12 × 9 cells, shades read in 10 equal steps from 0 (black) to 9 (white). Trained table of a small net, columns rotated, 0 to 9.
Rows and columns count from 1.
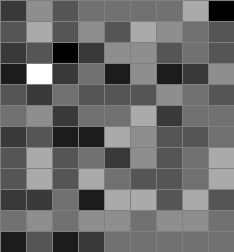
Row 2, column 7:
5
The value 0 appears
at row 1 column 9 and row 3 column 3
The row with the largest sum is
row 11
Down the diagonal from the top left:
2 6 0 4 3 6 3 4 6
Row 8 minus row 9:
0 0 0 -2 -2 2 0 0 0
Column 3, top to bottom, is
3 3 0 2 4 2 1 3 3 4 4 1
